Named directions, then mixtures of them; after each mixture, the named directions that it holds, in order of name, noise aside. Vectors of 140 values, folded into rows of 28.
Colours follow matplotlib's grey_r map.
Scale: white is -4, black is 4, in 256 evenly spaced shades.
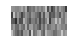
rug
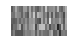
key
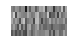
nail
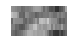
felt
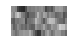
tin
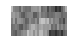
felt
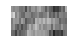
felt, nail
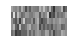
nail, rug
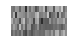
felt, nail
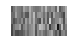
key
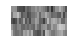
rug, tin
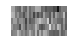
felt, key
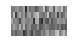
felt, nail
